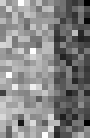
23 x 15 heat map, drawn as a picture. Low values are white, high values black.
Seam: vertical, 60% of the way across, the right part higher. Average level on the scale: 50%. Stripes: none. Histogram: bell-shaped.
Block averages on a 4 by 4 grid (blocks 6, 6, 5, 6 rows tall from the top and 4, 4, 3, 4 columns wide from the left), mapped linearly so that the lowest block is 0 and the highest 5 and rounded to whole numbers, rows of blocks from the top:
0 0 3 5 | 0 0 3 5 | 0 0 3 5 | 0 0 3 4
